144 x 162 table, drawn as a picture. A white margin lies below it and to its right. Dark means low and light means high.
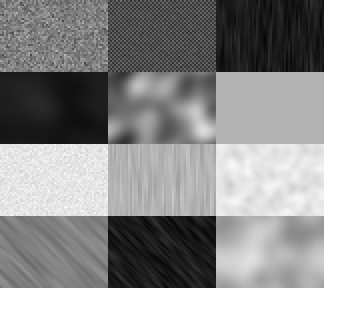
The table splits into 4 rows of 3 panels. Panel 1,1: middling, fine-grained. Panel 1,2: low, checkered. Panel 1,3: very low, streaked downward, faint in contrast. Panel 2,1: very low, smooth, faint in contrast. Panel 2,2: middling, smooth, strong in contrast. Panel 2,3: high, flat. Panel 3,1: very high, fine-grained, faint in contrast. Panel 3,2: high, streaked downward, faint in contrast. Panel 3,3: very high, blotchy, faint in contrast. Panel 4,1: middling, slanting down to the right, faint in contrast. Panel 4,2: very low, slanting down to the right, faint in contrast. Panel 4,3: high, smooth.
